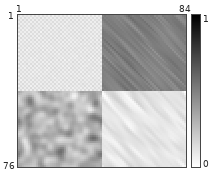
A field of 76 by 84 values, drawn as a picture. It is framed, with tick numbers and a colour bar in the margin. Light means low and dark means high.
The table splits into 2 rows of 2 panels. Panel 1,1: very low, checkered, faint in contrast. Panel 1,2: middling, slanting down to the right, faint in contrast. Panel 2,1: low, blotchy. Panel 2,2: very low, slanting down to the right, faint in contrast.
